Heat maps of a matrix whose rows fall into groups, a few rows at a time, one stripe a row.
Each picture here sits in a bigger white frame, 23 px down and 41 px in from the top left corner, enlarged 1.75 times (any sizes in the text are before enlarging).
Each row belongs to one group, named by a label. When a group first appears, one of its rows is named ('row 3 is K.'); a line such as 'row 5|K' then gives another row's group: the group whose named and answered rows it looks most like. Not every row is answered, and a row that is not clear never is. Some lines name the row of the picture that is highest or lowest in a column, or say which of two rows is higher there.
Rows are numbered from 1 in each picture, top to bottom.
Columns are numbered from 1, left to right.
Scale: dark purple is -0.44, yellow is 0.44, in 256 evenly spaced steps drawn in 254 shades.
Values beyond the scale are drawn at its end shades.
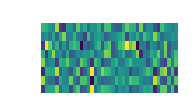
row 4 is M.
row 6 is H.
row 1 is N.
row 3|N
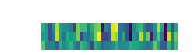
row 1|M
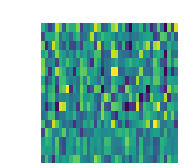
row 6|M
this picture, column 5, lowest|10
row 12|M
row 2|H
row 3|M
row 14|N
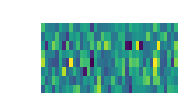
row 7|M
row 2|H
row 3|M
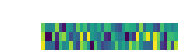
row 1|N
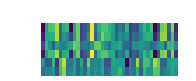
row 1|H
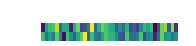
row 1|H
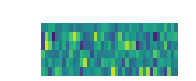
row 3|N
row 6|M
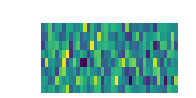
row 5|N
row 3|H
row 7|M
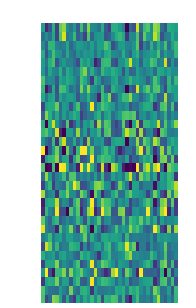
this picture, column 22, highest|29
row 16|H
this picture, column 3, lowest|17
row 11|N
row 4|M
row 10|H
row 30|H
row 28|H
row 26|N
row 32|M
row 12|M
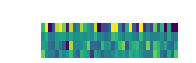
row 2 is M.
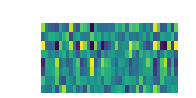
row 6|H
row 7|N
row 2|H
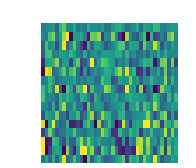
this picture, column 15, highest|5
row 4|N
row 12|M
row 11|H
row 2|H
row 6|N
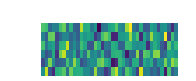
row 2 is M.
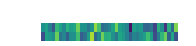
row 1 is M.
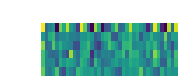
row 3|M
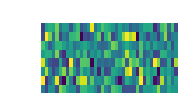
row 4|N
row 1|H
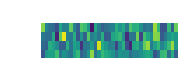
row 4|H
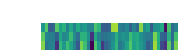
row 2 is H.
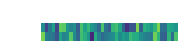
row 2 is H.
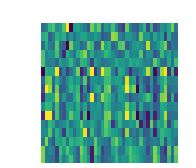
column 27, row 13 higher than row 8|No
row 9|H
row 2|M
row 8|N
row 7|N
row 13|N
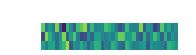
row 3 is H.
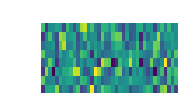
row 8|H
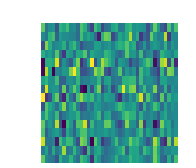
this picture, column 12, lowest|8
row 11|N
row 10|N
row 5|H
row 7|N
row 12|N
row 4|N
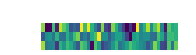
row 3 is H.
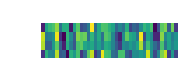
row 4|H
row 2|N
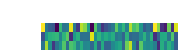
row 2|H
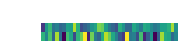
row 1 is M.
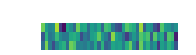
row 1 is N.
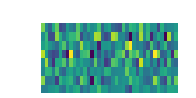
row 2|M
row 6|N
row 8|M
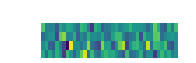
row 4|N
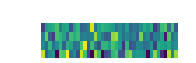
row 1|H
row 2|M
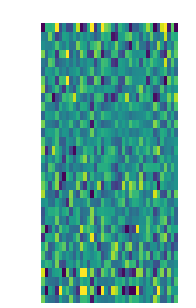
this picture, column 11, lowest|31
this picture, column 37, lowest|1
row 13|H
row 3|M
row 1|H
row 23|H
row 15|M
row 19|N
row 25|H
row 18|N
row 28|N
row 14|N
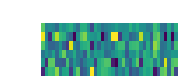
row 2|M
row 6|H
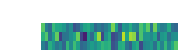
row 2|N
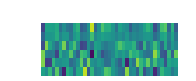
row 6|N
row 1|H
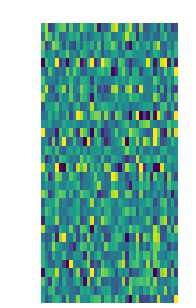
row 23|H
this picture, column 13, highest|17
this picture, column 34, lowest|17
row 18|M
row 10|H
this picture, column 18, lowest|13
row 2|N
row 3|M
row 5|H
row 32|M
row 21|H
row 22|N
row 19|M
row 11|M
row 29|H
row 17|N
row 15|N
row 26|M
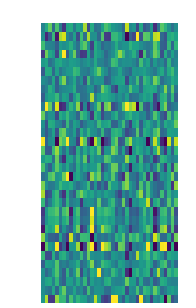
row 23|H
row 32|M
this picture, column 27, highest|10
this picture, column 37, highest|14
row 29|M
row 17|M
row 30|N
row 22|H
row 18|H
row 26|H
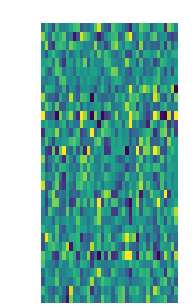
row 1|M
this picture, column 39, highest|11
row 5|N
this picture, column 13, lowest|15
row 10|N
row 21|M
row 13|H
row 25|N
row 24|N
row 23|M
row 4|M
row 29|M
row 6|M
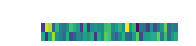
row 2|M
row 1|N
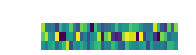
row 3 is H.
